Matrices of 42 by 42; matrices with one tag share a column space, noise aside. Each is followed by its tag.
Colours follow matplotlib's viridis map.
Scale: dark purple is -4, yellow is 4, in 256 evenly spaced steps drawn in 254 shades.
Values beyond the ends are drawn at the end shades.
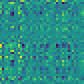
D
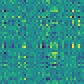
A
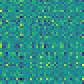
A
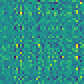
D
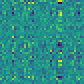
D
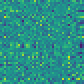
A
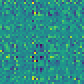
D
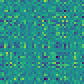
A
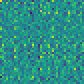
D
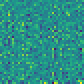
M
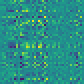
A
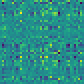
D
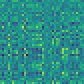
M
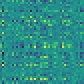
A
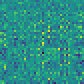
M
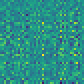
M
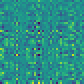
M
